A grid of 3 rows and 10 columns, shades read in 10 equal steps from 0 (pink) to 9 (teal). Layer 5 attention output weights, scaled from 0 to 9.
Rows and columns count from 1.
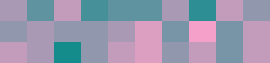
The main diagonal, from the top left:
3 3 9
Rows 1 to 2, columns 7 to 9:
3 8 2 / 5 0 5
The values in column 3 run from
2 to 9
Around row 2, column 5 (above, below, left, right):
6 2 4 1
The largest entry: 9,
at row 3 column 3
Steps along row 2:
down up same down down up down up down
